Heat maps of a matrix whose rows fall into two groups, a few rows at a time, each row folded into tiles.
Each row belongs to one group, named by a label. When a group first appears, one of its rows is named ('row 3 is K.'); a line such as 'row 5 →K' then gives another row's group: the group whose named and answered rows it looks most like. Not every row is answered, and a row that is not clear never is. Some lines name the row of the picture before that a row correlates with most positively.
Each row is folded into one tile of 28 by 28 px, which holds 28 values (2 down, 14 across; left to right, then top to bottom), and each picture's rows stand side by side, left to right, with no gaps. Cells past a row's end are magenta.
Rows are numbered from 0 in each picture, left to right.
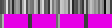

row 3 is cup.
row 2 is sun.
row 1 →cup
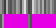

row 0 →cup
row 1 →sun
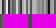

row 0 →cup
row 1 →cup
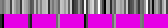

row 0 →cup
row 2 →sun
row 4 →sun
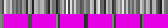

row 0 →sun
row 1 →cup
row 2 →sun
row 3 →cup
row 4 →sun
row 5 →cup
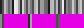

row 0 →sun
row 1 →cup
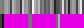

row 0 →cup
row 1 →sun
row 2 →sun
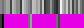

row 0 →cup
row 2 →sun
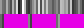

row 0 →cup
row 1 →sun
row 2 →sun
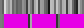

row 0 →sun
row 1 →cup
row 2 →cup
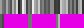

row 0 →cup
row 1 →sun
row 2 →sun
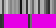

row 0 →cup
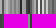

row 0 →cup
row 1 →sun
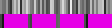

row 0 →cup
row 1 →cup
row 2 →sun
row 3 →cup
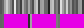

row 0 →sun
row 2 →sun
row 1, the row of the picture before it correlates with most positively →1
